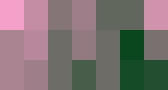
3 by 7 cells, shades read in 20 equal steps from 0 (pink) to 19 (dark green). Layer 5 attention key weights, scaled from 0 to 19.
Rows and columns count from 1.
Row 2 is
6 5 11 8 11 19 10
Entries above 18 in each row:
0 1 0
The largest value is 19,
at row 2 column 6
